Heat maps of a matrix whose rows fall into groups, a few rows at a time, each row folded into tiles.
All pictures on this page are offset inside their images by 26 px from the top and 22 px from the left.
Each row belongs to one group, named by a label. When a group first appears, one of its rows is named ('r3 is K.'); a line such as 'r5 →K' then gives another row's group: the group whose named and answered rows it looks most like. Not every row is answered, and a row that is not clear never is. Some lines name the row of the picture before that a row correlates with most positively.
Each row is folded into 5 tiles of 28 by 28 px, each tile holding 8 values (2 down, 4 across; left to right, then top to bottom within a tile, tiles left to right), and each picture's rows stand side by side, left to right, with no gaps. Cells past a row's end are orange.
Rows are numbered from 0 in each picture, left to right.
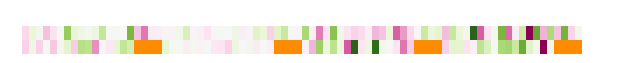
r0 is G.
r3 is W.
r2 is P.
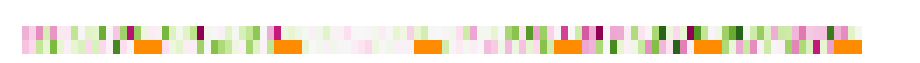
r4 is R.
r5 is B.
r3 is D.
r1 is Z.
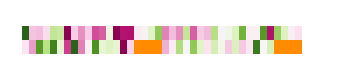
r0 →P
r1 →R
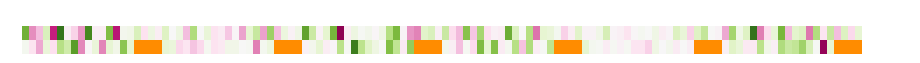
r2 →Z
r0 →D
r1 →B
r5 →W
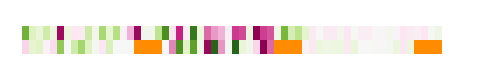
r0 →Z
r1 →P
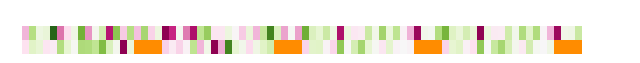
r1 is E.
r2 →Z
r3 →Z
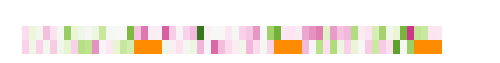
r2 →R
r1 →E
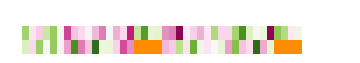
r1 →R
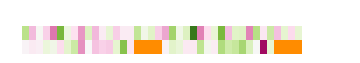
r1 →W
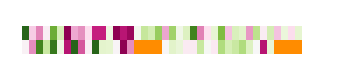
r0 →P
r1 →W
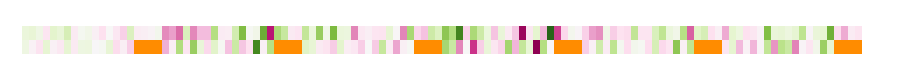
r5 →G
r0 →B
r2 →B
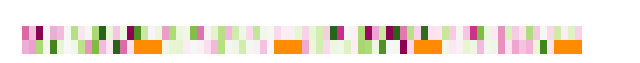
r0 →R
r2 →W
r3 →D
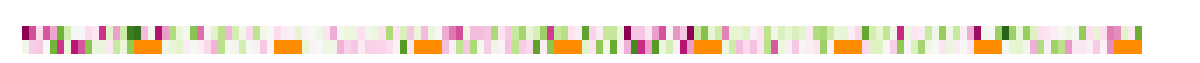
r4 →P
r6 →Z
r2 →D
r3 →R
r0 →E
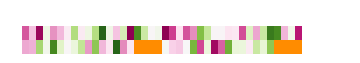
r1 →E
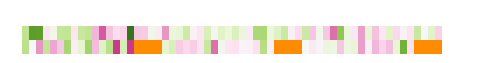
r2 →D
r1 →G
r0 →B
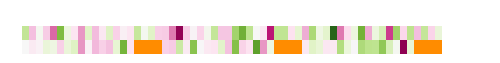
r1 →R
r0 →D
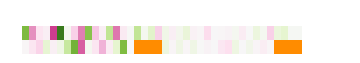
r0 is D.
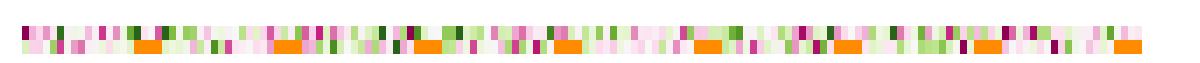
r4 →B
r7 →E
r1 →Z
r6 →W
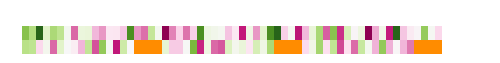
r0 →B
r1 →E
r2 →W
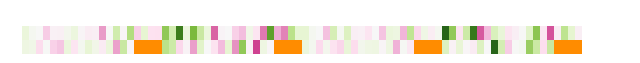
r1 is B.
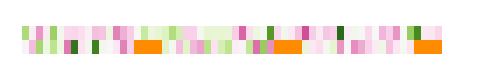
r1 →B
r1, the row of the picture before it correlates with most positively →0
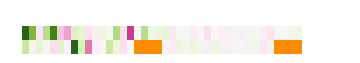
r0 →Z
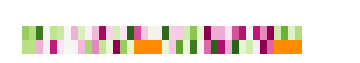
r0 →B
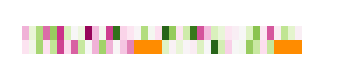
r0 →W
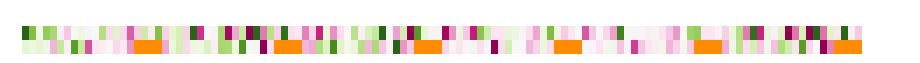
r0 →Z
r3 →E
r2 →R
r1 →W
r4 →E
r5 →W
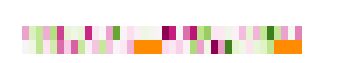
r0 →W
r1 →E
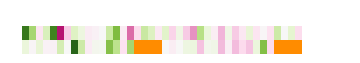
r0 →Z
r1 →D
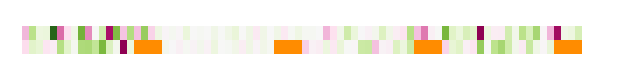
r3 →Z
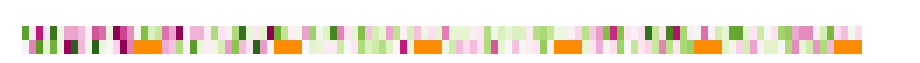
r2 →W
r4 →D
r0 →P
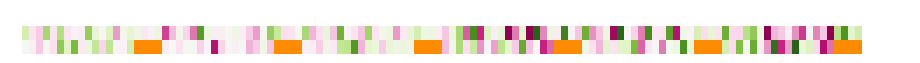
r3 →W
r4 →D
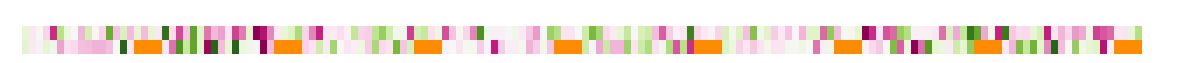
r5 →B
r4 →B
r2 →R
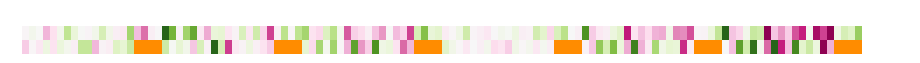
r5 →P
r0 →G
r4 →P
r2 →P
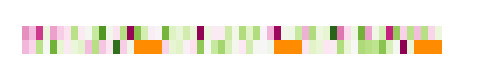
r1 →Z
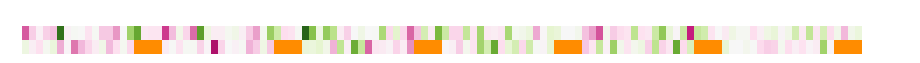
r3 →D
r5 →D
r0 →E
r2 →Z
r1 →E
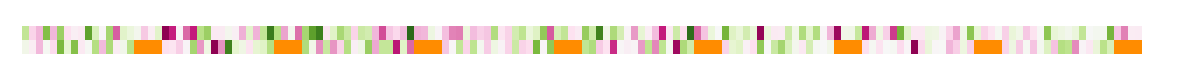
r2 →B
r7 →G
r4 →B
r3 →R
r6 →E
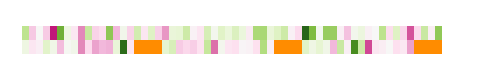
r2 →Z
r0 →D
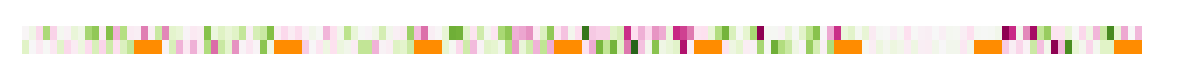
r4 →P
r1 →G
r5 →Z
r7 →E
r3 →B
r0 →D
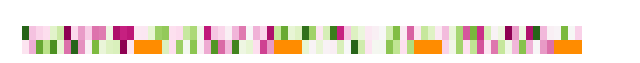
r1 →P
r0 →P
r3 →W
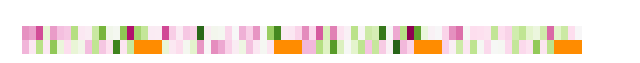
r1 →E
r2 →R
